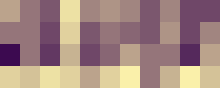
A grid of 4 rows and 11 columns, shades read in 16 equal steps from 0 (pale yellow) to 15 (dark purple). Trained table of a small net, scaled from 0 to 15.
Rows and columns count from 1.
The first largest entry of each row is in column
10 3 1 8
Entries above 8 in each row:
4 5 5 0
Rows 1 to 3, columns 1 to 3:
5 8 10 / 8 8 11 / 15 8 12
